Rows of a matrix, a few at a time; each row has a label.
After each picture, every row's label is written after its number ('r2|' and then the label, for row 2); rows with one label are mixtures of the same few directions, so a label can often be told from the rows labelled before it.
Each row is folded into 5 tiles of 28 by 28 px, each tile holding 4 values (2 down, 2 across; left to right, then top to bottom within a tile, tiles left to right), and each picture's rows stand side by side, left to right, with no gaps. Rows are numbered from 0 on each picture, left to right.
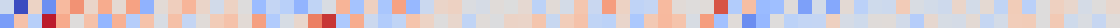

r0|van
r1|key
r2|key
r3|key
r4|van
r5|van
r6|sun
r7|van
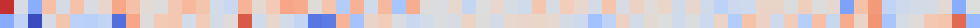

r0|key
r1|van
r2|key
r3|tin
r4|key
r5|van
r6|key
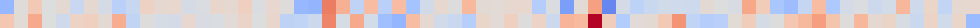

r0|key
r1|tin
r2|key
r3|key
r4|key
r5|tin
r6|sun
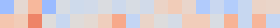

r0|key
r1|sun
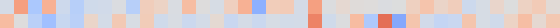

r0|van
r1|tin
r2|van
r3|tin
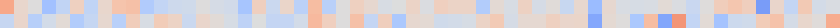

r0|key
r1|tin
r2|van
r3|sun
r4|van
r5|sun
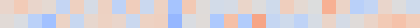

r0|key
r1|van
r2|tin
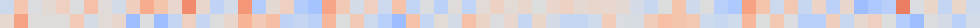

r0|sun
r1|tin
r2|key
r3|van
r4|tin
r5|key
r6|sun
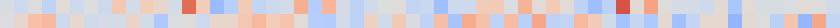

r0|key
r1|tin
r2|van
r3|van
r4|sun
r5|van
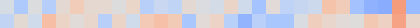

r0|van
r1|tin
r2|tin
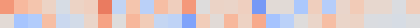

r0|tin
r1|key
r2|van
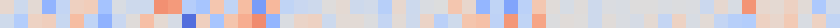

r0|van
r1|key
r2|tin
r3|sun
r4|van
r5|key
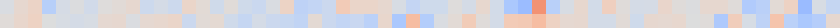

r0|key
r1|tin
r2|sun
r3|tin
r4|van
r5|van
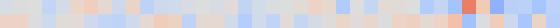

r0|tin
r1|tin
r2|sun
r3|tin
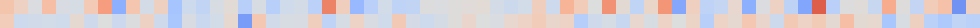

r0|tin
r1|van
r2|tin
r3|tin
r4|tin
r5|tin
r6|tin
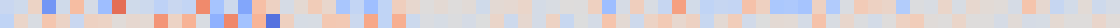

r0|tin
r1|sun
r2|sun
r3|sun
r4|tin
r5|tin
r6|sun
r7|tin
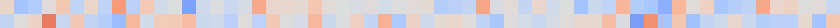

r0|key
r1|key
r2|van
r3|sun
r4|sun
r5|sun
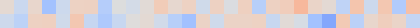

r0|van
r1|key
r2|key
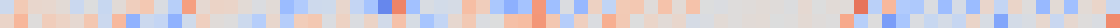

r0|sun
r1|key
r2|tin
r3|tin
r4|van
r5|van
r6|van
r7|sun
